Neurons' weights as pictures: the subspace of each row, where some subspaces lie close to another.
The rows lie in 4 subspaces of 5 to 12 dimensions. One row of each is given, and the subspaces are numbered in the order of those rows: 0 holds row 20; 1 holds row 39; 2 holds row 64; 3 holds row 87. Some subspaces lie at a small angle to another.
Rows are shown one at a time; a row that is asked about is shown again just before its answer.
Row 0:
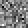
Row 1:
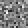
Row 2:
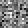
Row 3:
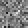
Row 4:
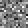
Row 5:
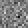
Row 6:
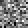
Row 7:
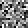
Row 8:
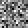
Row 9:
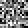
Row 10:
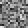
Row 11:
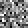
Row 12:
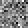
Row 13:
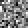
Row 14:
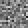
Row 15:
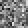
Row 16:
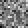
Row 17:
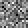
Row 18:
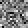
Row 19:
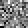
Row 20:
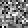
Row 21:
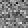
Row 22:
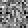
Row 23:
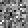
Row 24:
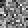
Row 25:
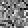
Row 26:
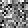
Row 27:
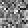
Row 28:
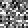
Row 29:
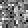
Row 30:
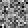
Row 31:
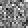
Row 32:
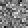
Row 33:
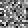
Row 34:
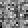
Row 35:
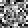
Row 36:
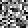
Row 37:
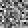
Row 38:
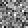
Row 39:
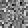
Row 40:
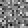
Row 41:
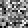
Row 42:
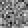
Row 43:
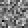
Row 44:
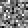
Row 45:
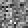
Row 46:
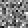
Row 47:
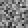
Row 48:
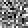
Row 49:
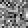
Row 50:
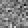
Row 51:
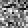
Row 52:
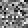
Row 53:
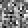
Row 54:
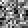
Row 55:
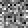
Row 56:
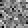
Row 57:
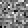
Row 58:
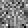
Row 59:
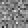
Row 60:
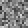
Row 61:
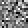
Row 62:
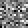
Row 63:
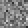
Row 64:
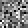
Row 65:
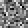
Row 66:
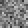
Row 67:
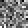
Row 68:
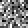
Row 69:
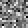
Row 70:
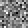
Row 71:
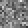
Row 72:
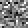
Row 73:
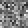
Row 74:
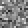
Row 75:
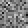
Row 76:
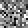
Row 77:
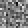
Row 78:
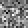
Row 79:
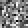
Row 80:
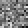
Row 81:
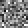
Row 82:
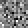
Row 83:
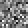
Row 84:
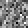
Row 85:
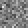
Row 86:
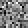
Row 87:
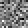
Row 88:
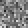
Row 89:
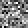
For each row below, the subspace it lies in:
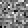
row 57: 0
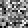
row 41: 3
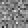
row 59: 2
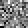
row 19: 1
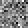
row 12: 1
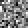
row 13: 2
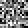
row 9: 0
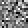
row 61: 3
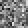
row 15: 2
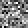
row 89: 3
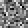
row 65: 1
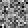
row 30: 2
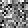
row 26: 2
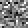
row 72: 0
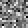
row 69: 0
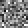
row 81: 1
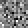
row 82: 1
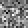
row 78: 0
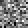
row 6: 2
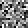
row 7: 2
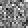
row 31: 3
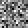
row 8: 2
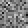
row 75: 3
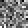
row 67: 1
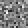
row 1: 3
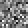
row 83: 1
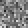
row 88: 1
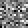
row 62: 2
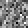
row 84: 1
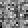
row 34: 2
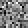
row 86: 1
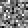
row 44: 1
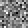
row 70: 0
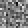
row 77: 1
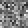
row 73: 2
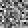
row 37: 1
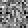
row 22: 0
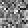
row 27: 3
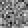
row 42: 0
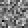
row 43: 3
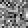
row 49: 3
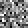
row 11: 1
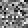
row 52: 3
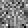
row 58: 3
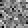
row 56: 1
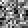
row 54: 3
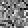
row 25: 0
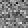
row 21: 3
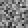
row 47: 2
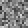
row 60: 3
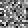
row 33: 1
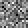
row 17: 3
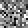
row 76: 1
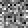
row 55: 3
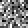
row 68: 1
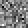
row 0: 0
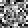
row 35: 1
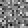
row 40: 0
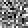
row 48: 0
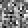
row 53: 1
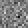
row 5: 1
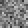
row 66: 1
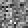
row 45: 0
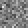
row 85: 3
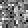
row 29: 2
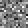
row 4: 1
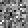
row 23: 2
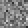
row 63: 1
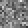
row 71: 3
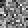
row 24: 1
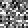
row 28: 1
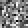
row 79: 1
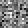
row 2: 0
